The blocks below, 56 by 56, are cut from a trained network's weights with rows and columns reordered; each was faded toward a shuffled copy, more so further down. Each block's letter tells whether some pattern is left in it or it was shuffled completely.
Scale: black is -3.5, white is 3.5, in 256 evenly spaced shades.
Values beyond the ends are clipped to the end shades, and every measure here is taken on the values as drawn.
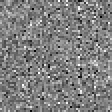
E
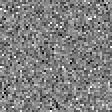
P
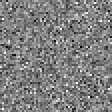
P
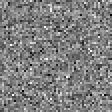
E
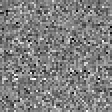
E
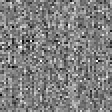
E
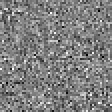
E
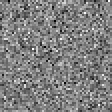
P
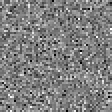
P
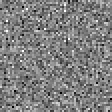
P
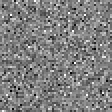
P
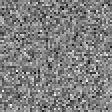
P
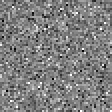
P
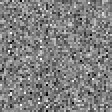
E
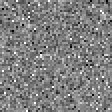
P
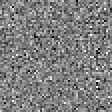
E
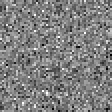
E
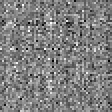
E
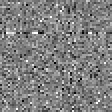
E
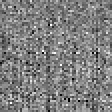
E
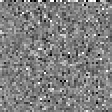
E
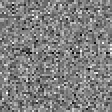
E
